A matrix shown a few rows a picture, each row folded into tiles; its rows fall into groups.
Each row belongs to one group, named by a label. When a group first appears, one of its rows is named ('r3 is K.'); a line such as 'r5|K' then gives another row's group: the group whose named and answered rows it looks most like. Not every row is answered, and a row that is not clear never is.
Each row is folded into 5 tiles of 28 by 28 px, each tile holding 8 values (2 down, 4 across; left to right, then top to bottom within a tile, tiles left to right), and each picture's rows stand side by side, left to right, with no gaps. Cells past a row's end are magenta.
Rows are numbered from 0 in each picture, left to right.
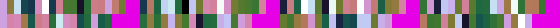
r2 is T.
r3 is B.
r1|T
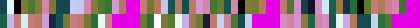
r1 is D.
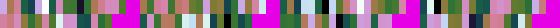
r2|T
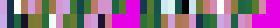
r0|D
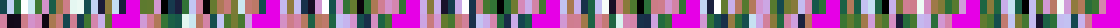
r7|T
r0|B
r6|T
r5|D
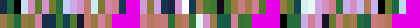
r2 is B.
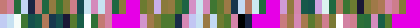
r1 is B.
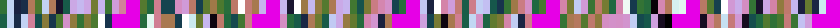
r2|D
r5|B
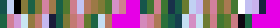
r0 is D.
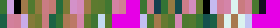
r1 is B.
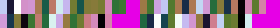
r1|D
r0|D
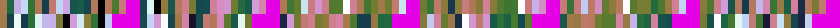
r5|D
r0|D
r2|B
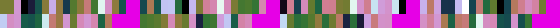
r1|T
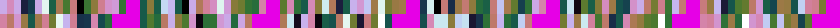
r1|T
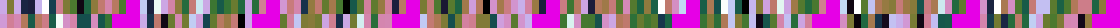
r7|D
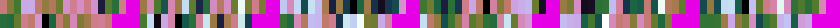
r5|T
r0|B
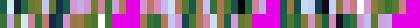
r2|T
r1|B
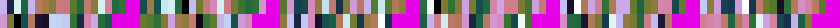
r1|T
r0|D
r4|D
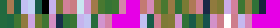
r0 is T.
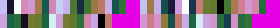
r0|D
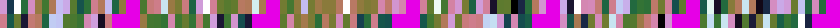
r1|B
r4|D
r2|B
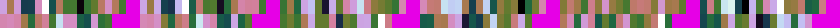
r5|T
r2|T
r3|B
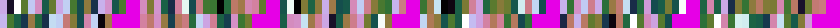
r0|D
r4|B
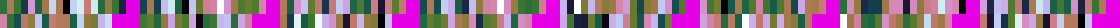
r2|D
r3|T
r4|D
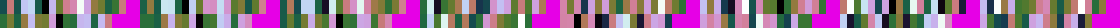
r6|B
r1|T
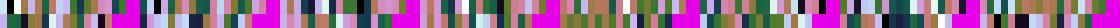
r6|B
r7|D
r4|B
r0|D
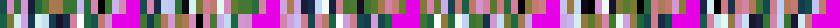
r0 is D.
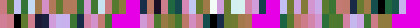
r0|D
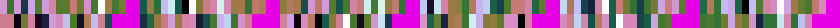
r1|T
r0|D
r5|T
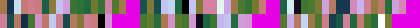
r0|D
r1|T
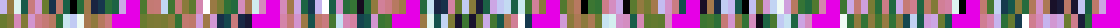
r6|B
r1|B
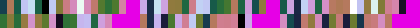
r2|B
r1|D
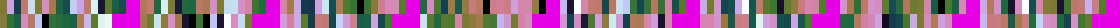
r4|D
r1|B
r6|B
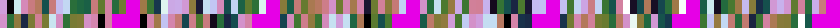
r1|B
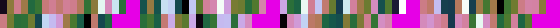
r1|T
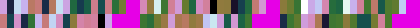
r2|B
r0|D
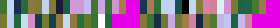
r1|T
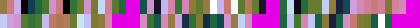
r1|B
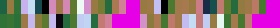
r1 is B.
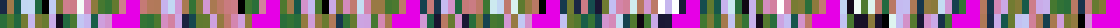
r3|B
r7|D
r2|T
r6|D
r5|T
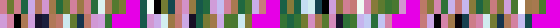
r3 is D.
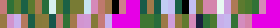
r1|T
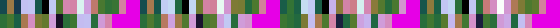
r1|T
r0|T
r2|T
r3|T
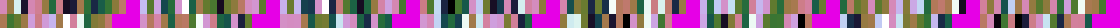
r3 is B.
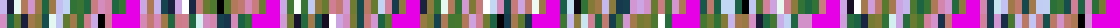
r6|D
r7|D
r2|D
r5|T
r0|D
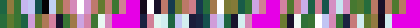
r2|D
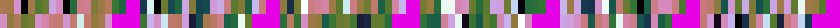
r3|B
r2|B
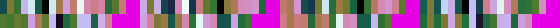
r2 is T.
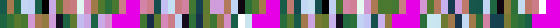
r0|T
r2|T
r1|B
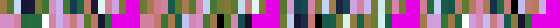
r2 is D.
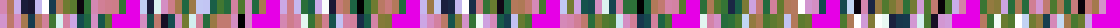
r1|D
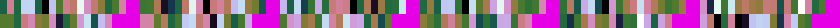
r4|T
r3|T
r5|D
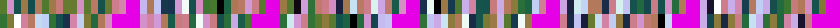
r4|D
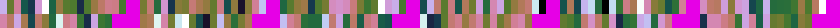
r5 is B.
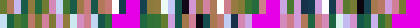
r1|T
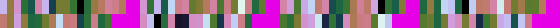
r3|T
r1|D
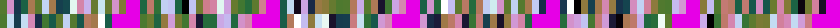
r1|T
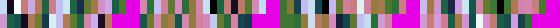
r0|D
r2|T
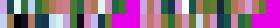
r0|D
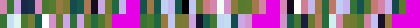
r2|D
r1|T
